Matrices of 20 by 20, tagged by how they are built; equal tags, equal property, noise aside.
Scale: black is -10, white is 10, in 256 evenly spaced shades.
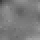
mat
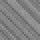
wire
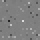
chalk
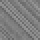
wire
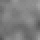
mat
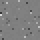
chalk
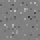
chalk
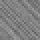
wire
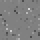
chalk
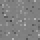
chalk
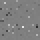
chalk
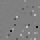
chalk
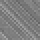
wire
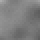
mat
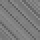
wire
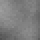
mat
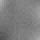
mat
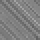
wire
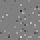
chalk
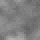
mat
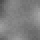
mat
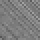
wire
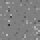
chalk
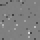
chalk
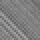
wire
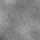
mat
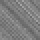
wire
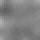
mat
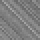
wire
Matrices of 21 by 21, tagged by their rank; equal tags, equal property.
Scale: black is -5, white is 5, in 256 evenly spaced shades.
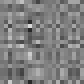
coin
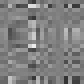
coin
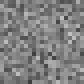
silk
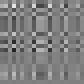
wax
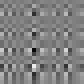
wax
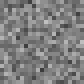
silk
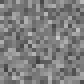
silk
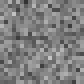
silk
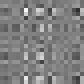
coin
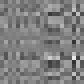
coin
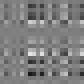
wax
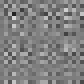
coin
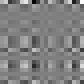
wax
